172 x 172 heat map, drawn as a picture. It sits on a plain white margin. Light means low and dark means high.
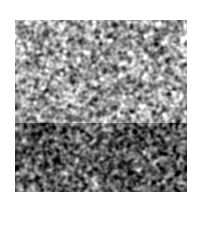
The bottom part is higher, past a seam about 60% of the way down. On average the colour sits 50% of the way up the scale. The texture is blotchy.
